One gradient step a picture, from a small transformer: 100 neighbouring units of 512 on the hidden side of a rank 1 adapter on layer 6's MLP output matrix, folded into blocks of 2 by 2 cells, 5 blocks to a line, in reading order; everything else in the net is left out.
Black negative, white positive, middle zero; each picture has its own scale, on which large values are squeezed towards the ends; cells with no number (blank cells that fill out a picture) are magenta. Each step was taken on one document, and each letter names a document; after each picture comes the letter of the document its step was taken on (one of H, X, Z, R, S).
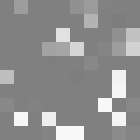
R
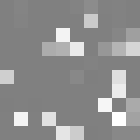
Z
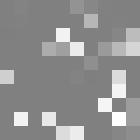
Z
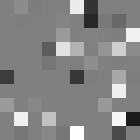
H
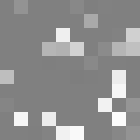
R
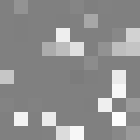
R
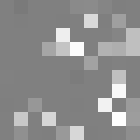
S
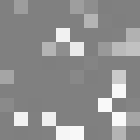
H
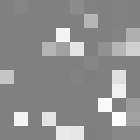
Z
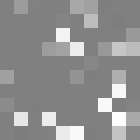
H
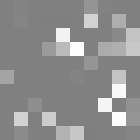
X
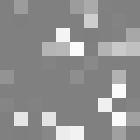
H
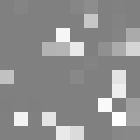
Z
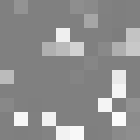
R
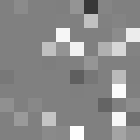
R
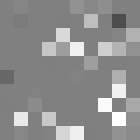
S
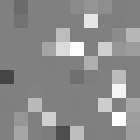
S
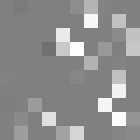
S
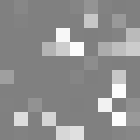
S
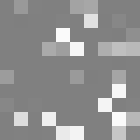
H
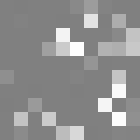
S
